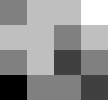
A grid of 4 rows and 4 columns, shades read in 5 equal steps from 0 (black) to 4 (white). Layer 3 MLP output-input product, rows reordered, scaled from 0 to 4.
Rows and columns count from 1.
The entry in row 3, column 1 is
2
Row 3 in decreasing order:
3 2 2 1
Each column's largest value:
3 3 3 4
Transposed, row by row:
2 3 2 0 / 3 3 3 2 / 3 2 1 2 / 4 3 2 1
